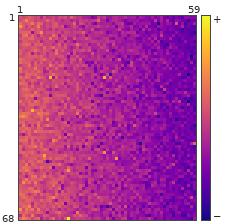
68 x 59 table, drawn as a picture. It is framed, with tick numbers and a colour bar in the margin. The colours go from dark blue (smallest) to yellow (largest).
There is an overall slope up to the left. Overall the values sit about 40% of the way up the scale. No regular stripes run through it. No row or column stands out.
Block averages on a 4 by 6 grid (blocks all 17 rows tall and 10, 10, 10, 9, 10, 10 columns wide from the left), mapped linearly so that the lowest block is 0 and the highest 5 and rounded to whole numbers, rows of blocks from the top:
5 4 3 2 1 0 / 5 4 3 2 1 0 / 5 4 3 2 1 0 / 5 4 3 2 1 0
